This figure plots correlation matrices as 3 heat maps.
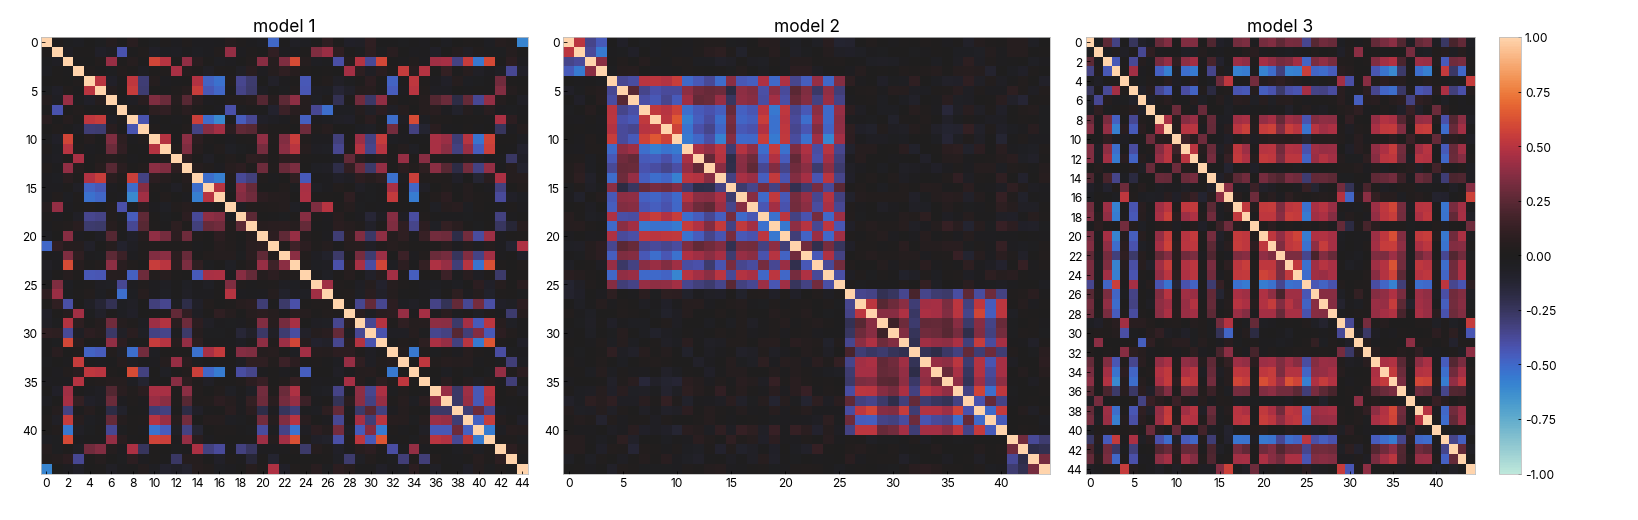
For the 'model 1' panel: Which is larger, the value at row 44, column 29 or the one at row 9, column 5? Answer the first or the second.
the first
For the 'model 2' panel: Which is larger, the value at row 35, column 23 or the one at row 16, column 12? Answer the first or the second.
the second
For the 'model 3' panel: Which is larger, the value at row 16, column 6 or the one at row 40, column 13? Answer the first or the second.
the second
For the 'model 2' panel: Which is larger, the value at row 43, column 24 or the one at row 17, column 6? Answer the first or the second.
the second
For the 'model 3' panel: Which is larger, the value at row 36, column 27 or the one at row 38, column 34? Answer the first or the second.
the second
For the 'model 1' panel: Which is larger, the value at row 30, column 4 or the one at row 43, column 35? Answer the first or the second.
the first
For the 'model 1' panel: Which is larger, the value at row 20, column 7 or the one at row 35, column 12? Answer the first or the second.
the second
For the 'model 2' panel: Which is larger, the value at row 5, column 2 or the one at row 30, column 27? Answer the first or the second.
the second
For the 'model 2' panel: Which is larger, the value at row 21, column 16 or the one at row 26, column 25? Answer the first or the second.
the first
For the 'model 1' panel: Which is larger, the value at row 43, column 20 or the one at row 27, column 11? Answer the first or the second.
the first
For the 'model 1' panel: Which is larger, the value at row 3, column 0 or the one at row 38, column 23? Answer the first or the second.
the first
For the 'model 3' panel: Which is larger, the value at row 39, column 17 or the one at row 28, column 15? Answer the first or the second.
the first
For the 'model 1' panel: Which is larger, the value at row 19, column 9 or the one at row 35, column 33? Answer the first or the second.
the second
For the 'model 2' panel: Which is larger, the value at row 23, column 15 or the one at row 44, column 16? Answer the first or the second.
the first
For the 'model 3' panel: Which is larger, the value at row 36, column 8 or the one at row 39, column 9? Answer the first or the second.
the second
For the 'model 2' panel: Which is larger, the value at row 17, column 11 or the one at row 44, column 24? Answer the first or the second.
the first
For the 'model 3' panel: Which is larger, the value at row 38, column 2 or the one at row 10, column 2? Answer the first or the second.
the first
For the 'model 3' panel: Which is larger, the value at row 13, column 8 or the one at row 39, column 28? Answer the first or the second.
the second
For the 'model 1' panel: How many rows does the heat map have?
45
